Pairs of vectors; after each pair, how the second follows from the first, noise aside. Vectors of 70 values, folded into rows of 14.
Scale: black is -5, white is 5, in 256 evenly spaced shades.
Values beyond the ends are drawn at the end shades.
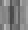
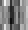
scaled up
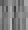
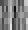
scaled up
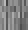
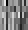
scaled up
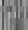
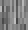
wrapped around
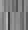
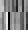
scaled up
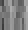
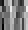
scaled up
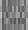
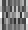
scaled up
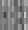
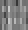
wrapped around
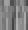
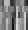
scaled up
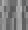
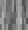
wrapped around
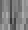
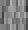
wrapped around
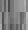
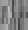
wrapped around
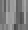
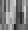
scaled up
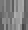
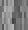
wrapped around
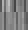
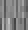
wrapped around
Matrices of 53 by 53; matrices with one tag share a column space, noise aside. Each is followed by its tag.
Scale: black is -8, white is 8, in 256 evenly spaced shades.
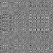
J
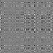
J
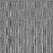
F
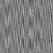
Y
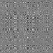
J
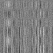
F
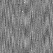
Y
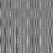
F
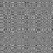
J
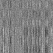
F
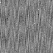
Y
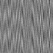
Y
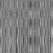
F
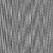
Y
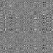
J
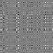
J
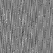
Y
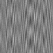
Y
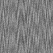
Y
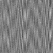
Y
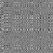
J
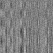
F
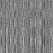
F
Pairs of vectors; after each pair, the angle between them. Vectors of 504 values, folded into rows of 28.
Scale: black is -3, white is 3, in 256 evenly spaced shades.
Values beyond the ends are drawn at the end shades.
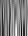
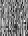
partly opposed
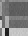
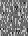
orthogonal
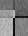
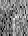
partly opposed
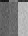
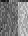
nearly parallel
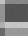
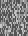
orthogonal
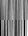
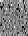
orthogonal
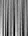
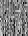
partly aligned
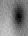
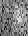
partly opposed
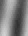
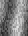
nearly opposite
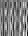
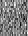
partly opposed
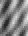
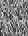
orthogonal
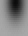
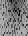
partly aligned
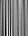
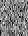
orthogonal
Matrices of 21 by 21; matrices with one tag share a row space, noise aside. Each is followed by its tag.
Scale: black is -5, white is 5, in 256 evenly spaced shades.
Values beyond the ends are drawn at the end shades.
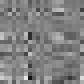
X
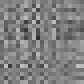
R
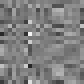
X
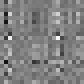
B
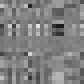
X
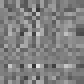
R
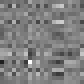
X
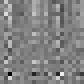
B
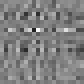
R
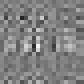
R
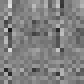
B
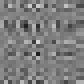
R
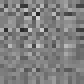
R
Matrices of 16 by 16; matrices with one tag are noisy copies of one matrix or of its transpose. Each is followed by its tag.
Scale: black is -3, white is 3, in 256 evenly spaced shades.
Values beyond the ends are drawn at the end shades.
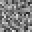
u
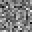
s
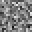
u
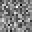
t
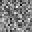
t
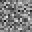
t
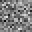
t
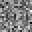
s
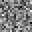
s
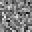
u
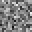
u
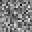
t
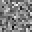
u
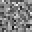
u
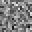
u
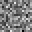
s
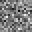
t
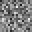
t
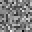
s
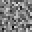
u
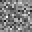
t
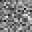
t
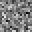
u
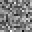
s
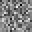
t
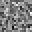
u
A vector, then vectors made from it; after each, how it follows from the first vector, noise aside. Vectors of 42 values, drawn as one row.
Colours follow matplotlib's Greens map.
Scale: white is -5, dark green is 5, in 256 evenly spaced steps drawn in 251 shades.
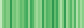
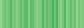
shrunk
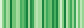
scaled up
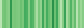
copied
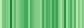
copied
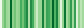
scaled up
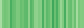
shrunk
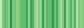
copied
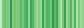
copied
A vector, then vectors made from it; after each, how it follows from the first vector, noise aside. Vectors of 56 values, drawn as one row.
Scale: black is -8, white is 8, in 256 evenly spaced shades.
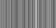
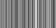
scaled up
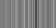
negated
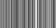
scaled up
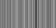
negated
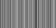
negated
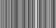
scaled up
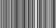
scaled up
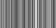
scaled up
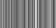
scaled up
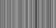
negated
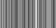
scaled up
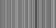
negated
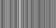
reversed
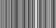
scaled up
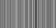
negated
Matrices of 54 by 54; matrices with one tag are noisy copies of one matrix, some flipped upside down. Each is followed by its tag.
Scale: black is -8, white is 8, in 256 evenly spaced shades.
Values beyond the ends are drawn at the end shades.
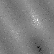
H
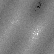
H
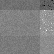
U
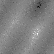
H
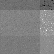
U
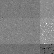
U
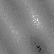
H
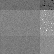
U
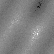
H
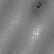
H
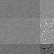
U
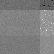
U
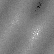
H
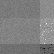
U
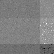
U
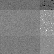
U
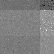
U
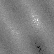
H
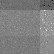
U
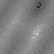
H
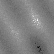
H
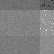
U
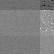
U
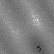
H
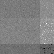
U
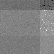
U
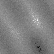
H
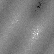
H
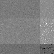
U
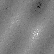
H
